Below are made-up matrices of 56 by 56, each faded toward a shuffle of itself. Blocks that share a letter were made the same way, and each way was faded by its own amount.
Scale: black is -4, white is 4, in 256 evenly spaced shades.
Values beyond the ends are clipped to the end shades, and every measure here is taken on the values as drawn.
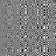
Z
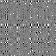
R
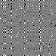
R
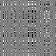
Z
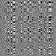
Z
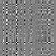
Z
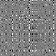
R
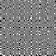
R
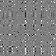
R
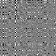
R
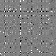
R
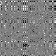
R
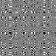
R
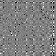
R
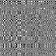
R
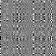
Z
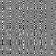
Z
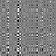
Z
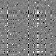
R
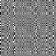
Z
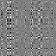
Z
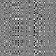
Z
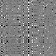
R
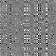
R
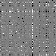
R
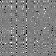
R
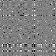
R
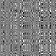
Z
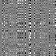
Z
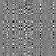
Z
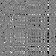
R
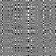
Z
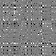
R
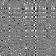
R
